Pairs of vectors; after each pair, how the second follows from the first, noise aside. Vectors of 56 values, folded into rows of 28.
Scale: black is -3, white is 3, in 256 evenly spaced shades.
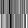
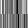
reversed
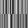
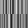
copied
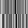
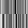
copied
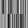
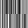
reversed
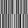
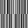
reversed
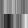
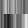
copied
